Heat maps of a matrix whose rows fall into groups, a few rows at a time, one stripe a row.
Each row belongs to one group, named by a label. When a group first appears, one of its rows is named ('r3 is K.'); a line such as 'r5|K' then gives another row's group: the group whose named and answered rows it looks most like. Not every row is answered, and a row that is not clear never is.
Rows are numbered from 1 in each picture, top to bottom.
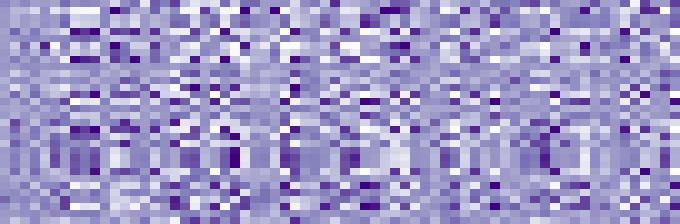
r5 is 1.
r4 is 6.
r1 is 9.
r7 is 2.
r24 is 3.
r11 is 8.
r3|6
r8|2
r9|1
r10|3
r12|9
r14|1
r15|6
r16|1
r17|6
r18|9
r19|1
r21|9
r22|3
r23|3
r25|1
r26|8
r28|3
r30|6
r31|3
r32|8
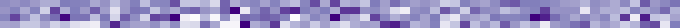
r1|9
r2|3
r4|2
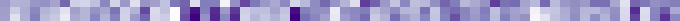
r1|6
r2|8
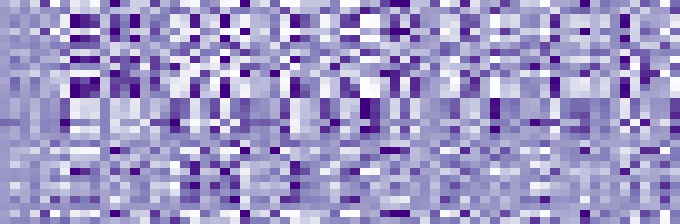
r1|2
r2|6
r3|1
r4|1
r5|2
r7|3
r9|1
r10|9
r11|2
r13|1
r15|6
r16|6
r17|6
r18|9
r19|6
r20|6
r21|3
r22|2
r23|6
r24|8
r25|1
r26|3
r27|8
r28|8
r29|3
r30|3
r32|9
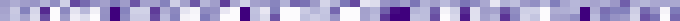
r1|1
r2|2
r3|2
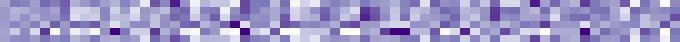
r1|9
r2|6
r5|2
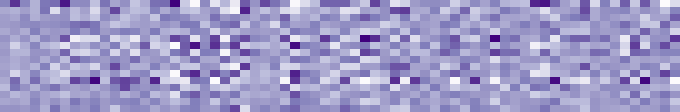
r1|9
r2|2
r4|3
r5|1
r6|6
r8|6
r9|1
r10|2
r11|8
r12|1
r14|8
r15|1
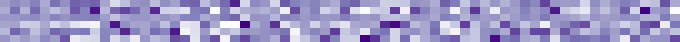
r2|1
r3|3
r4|2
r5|9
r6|6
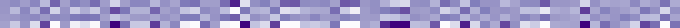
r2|2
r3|3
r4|2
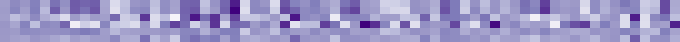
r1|3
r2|3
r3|8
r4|6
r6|8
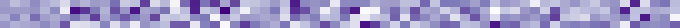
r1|8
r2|1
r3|1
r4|6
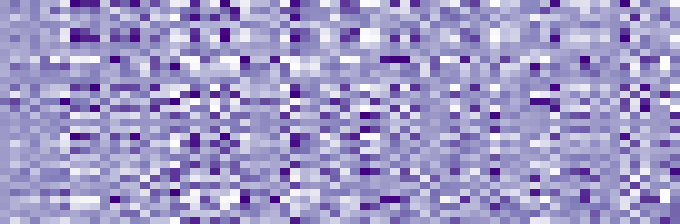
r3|8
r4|9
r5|1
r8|8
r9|2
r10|9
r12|3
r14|8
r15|9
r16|1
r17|6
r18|3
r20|1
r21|8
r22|1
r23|6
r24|8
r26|9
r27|8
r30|6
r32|8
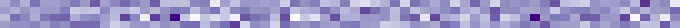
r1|1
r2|6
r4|3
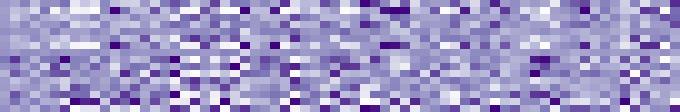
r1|6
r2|2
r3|8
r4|6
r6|8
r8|3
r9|9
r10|3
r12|8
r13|1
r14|9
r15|1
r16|6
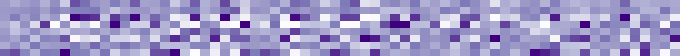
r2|3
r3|1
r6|6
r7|1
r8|9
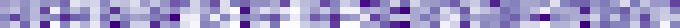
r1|6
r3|9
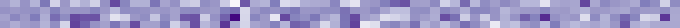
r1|2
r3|3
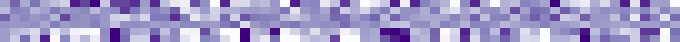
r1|1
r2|9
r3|9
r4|3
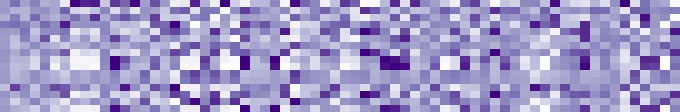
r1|1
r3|1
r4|9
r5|6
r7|8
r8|6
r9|2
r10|2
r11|8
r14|6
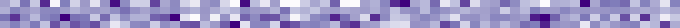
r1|2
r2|9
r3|9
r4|3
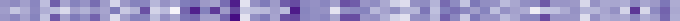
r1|3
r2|8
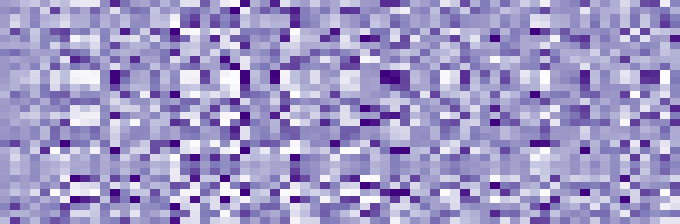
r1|2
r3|8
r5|9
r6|6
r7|2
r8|9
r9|1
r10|3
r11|2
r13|2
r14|9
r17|2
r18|6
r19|3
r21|9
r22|2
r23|8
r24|8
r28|2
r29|1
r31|6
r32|9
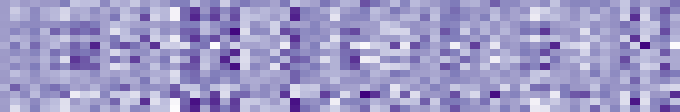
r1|6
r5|3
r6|8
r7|1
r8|3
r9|1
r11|8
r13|9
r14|6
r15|8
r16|8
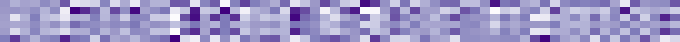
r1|6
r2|1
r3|8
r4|1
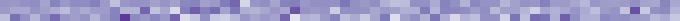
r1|3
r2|8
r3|9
